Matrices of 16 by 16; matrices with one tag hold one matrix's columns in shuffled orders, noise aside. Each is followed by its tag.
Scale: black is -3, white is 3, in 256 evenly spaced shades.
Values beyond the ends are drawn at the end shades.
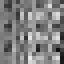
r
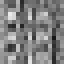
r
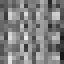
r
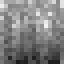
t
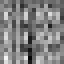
r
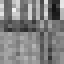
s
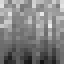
t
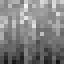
t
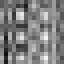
r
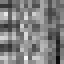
r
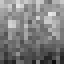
t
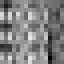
r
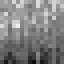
t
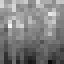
t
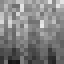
t
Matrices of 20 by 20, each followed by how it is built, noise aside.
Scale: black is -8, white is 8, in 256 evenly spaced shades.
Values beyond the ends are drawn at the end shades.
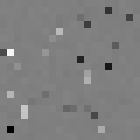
sparse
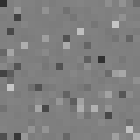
sparse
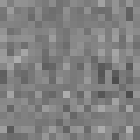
low rank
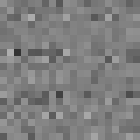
low rank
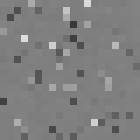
sparse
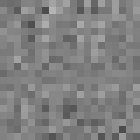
low rank
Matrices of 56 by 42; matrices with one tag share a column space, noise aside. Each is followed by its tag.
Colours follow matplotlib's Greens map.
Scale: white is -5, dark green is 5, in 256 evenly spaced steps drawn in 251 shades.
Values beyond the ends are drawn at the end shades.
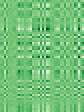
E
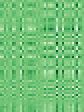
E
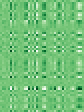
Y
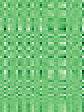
E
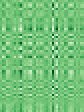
E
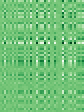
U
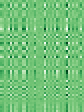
E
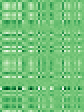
Y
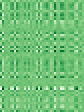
Y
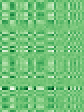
Y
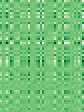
U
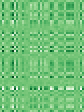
Y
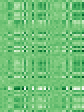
Y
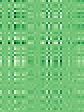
U
